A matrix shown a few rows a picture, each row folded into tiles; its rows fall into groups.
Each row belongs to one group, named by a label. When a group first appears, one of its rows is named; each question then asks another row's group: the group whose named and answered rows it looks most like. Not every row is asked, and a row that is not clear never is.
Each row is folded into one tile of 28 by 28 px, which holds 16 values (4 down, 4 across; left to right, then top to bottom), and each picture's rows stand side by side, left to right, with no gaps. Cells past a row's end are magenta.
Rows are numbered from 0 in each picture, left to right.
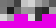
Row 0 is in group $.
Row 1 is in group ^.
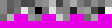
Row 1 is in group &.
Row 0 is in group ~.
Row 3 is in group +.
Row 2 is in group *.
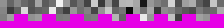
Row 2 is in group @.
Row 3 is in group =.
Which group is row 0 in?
~
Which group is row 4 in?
*
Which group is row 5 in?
*
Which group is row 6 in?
^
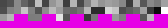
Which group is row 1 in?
=
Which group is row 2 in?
^
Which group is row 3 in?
+
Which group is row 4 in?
$
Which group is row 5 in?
+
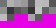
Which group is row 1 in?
*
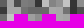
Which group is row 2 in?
$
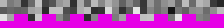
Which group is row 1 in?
+
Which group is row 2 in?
$
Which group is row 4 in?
~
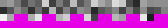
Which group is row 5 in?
^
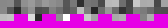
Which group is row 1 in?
^
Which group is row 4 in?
$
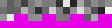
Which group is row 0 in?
~
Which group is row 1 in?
&
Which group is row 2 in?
=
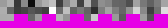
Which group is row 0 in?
$
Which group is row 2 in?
*
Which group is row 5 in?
&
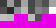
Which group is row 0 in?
=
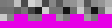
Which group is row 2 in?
&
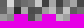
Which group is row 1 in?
=
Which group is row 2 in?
*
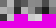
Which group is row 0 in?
+
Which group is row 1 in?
$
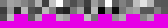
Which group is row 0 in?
+
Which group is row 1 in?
=
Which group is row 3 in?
*
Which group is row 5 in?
@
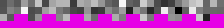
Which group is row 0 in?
&
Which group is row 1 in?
=
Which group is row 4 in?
*
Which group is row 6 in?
&
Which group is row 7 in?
^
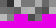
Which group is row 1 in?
+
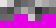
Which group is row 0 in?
@
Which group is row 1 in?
^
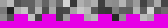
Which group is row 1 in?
*
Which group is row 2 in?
=
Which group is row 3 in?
$
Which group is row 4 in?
+
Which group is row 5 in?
*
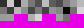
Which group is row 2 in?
&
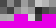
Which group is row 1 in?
^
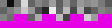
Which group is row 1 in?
+
